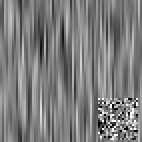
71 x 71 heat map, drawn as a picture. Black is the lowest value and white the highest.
Roughest part: bottom right. Average level on the scale: 50%. Slope: none. Grain: streaks running down. Mirror symmetry: none. Odd patch: rougher, in the bottom right.
